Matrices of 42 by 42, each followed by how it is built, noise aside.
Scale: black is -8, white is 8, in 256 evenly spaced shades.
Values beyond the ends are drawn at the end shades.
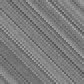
Toeplitz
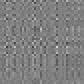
low rank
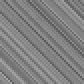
Toeplitz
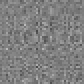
low rank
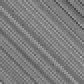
Toeplitz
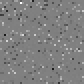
sparse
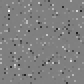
sparse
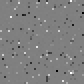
sparse
